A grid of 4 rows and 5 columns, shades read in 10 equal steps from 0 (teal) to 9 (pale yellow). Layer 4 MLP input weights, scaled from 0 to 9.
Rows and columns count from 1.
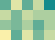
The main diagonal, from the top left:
3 4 6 4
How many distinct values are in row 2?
3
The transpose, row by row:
3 7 5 9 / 8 4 4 3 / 3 7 6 8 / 7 6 3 4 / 0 6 6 7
